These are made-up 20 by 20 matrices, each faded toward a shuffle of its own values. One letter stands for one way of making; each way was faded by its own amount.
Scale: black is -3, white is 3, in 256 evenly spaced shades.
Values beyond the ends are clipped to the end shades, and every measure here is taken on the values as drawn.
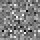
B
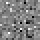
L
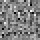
B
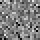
B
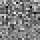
B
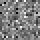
B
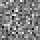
B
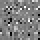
L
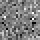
B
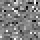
L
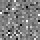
L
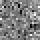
B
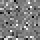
L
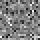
L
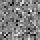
B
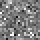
B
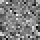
B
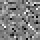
L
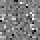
L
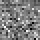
B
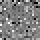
L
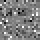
L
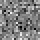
B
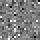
L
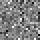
B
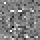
L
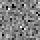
B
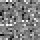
B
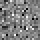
B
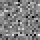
B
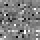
L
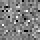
B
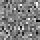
B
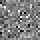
L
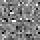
L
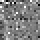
L
